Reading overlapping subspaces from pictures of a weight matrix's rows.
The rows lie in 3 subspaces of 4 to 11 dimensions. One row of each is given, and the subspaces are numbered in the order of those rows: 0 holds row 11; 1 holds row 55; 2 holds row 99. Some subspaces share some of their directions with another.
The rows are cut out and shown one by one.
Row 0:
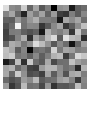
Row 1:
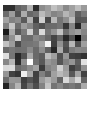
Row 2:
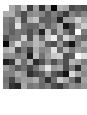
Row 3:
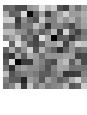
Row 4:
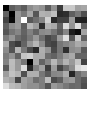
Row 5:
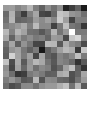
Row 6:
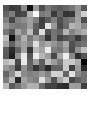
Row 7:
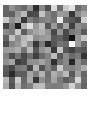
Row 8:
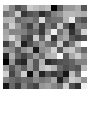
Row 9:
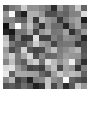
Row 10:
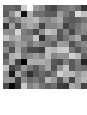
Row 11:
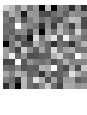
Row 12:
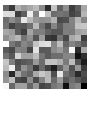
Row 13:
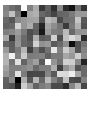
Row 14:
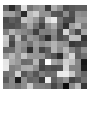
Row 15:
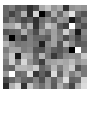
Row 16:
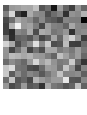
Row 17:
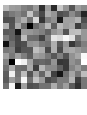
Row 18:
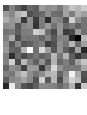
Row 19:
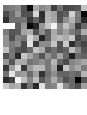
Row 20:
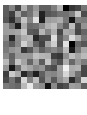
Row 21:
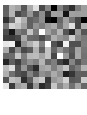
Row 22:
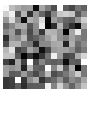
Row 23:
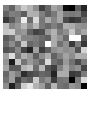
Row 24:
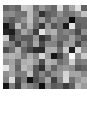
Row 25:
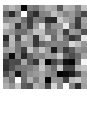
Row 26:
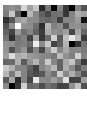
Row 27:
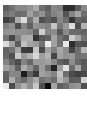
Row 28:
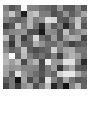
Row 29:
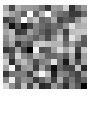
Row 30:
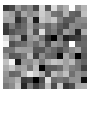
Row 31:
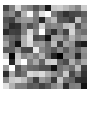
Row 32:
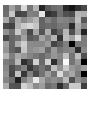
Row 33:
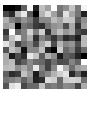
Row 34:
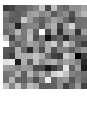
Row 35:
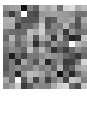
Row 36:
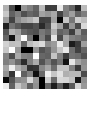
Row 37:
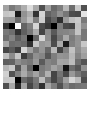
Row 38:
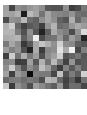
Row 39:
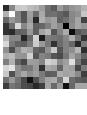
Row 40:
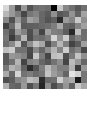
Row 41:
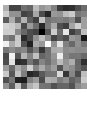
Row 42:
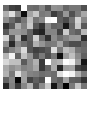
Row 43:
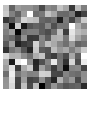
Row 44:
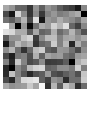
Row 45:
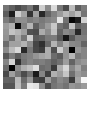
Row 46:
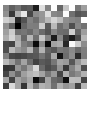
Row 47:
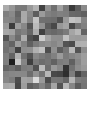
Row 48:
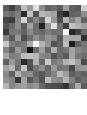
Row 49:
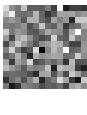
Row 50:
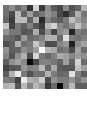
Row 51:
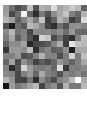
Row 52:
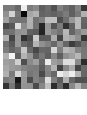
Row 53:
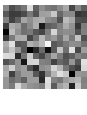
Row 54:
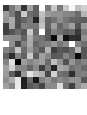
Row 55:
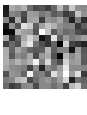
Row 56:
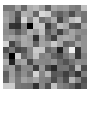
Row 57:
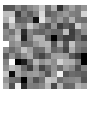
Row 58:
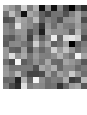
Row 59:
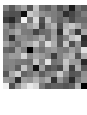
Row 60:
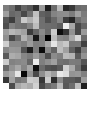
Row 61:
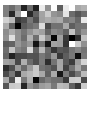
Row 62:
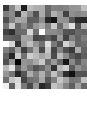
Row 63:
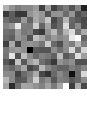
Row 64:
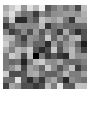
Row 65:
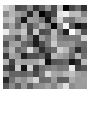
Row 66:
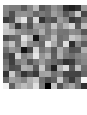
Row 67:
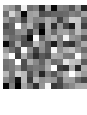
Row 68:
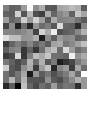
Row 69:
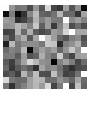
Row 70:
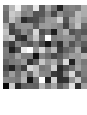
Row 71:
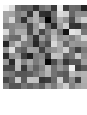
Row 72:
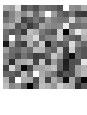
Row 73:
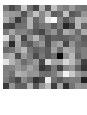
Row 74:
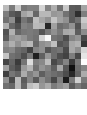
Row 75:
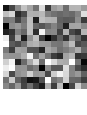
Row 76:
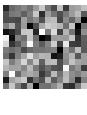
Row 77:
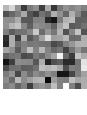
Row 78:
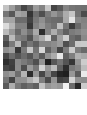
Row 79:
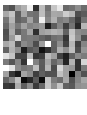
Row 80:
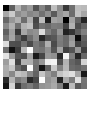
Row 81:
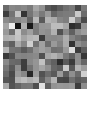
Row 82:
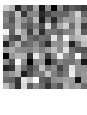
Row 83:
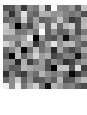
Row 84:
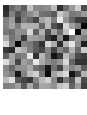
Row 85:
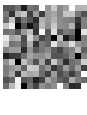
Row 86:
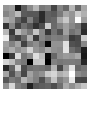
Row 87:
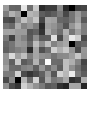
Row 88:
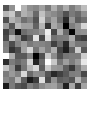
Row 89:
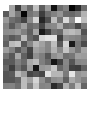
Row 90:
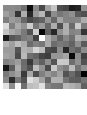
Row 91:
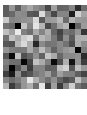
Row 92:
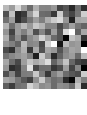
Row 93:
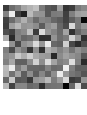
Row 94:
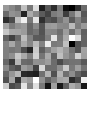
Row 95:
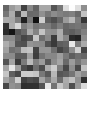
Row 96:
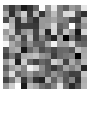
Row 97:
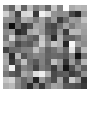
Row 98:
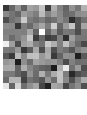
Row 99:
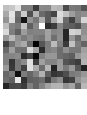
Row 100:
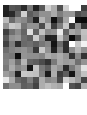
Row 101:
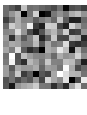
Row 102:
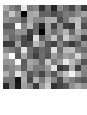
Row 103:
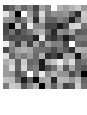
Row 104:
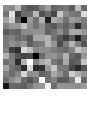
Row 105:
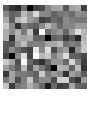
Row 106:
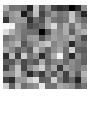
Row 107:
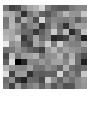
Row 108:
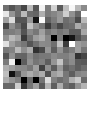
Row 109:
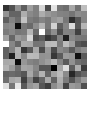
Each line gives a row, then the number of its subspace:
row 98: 0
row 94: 0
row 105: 2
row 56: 1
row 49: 2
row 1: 2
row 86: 2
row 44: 1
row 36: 2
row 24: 1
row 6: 2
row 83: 0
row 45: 1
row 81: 1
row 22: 2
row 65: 2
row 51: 1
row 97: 1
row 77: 0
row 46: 0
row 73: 0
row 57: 1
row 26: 0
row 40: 2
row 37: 1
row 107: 1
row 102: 0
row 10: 1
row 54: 0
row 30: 0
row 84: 2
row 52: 0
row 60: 2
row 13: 0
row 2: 2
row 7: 1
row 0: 2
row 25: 0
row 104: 2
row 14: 0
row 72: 1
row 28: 0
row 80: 2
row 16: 0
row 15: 1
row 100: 2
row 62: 0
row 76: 1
